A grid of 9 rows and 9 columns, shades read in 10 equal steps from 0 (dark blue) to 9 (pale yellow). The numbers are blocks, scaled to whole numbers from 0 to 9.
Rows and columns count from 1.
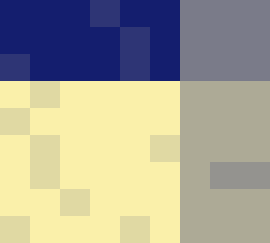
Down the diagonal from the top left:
0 0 0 9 9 8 6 6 6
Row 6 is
9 8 9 9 9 8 6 6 6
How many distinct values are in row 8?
3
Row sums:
13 13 14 71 71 70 69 71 70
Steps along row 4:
down up same same same down same same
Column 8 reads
4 4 4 6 6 6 5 6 6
